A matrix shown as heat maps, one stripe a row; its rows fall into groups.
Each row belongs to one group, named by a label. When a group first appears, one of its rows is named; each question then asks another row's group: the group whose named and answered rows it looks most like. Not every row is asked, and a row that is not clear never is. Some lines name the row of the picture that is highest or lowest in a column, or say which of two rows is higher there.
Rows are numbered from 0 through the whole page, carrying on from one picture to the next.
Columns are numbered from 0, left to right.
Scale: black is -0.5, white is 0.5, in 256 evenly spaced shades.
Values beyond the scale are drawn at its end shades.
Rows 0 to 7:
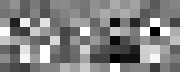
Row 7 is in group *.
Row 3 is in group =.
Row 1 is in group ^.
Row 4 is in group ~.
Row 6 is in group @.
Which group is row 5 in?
@
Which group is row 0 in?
^
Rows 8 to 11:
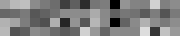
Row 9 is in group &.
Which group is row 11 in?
=
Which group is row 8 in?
~
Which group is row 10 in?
~
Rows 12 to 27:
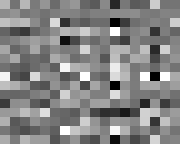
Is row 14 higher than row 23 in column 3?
Yes
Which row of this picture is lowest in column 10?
24
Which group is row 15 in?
*
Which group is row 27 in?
@
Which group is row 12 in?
@
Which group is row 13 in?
^
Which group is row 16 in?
~
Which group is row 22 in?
*
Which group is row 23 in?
&
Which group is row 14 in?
~
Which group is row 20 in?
=
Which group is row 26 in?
*
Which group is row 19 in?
*
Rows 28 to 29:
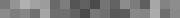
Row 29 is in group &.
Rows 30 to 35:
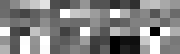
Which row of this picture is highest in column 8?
33
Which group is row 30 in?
@
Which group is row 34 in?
@
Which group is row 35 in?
@
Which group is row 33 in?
=
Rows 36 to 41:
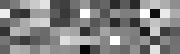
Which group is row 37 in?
=
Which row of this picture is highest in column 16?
37
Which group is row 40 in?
*
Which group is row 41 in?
&
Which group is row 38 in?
@
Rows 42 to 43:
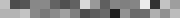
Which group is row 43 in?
~
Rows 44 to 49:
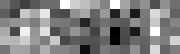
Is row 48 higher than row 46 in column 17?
Yes
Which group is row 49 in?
&
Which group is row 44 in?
*
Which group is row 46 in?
&
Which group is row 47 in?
@
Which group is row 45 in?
@
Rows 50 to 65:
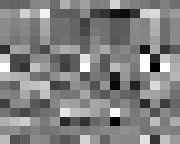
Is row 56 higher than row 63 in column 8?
Yes
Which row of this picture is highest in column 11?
62
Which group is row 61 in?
&
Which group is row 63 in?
~
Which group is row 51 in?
@
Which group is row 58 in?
~
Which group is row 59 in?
@
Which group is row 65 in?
=
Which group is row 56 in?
=
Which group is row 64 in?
^
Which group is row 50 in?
*
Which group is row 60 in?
@
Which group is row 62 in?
*
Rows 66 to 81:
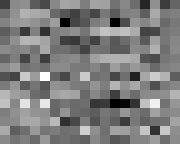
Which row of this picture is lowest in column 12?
77
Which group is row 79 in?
~
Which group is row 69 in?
^
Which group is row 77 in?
@
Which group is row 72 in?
^
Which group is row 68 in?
~
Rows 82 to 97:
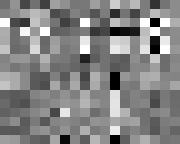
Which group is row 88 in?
&
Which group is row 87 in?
=
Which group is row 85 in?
@
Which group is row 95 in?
^
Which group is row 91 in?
~
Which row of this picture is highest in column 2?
85
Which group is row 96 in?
*
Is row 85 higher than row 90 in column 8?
Yes
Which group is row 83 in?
@
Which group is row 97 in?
~
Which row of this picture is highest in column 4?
85
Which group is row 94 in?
*
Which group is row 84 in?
=
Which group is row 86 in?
=
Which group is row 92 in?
*
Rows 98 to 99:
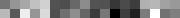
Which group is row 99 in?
@
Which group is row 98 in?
@
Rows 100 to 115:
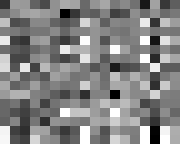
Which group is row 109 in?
=
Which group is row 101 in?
~
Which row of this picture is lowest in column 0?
100
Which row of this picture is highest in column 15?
107
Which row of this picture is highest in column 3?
115
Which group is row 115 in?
=
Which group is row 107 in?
@
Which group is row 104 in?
=
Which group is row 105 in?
*
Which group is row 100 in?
&
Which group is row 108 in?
^
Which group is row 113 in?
^
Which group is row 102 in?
=
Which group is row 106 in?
=
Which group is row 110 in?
~
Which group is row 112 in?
*
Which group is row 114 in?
=
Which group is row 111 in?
^
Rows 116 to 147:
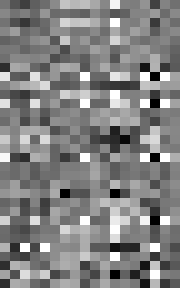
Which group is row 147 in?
&
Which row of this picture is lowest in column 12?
131
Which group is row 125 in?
@
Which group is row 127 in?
=
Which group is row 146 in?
@
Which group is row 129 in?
^
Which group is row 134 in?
&
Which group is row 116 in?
*
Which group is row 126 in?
*
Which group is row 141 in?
*
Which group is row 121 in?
~
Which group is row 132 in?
@
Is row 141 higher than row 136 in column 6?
Yes
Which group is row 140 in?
=
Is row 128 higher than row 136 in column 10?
Yes
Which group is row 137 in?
~
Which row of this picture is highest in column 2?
143
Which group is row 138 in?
^
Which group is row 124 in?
=
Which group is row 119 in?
^
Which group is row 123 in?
&
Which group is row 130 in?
@
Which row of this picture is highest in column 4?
143
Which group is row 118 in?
*
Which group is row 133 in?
=
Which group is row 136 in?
^
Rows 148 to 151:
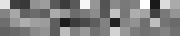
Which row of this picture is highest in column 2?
150
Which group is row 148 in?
=
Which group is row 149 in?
^
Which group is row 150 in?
~
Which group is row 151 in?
*
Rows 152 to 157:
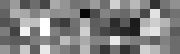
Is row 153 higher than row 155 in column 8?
No
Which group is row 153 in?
&
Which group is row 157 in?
@
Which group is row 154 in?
@
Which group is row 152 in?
^
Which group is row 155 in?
@
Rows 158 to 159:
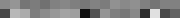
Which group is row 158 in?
^
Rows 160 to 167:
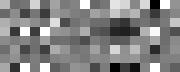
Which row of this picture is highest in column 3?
160
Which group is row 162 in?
~
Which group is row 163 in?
@
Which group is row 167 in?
@
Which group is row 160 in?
=
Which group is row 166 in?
^
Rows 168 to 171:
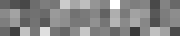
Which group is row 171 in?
@
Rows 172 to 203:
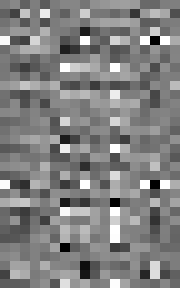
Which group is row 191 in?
*
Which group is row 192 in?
=
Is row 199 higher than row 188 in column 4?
No
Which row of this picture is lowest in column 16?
202
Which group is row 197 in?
*
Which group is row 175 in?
&
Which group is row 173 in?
@
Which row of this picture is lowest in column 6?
199
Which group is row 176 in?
=
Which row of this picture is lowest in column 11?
194
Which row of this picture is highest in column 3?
176
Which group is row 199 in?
~
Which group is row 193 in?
^
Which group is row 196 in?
^
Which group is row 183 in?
^
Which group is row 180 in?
^
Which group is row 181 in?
~
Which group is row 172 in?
^
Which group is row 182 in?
*
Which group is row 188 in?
*
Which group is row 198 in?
*
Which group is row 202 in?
&
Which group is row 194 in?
~
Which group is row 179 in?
*
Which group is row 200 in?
^
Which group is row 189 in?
~
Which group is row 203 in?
*
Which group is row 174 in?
^
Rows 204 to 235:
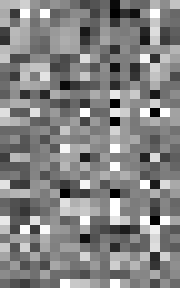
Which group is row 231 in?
@
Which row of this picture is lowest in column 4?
214
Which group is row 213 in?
~
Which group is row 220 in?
*
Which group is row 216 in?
=
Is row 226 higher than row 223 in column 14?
Yes
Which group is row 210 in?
=
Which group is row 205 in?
@
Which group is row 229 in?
@
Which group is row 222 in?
*
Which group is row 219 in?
^
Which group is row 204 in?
~
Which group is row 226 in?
*
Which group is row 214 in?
^
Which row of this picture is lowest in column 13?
205
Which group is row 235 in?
*
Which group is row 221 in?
&
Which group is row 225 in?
~
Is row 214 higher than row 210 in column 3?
No
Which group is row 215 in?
~
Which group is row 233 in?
^
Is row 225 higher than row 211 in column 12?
No
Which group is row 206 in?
@
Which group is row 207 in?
&
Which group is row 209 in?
~
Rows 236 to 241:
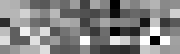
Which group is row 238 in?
&
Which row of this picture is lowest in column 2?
240
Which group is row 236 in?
~
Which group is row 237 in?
~
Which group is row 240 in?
=
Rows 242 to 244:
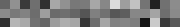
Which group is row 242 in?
^
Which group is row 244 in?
&
